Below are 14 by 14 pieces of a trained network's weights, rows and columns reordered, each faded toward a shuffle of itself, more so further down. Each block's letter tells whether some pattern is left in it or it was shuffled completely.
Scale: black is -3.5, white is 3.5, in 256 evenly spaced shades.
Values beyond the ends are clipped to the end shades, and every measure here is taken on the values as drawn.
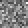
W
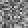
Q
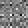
Q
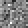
W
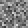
W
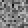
W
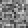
Q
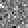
W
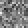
Q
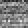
Q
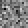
W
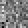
Q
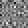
Q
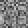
Q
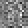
Q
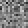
Q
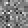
Q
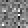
Q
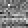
Q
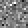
W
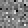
W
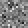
W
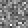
W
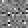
Q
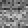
Q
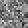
W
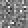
W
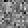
Q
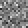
W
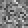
W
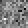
W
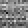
Q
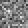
W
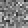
W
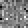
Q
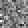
W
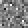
W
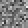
W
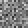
Q
